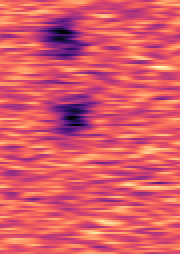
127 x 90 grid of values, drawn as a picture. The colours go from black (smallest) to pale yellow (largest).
The values are skewed, with a long tail toward low values. On average the colour sits 60% of the way up the scale. The halves do not mirror each other. There are two dips. Streaks run across, left to right.
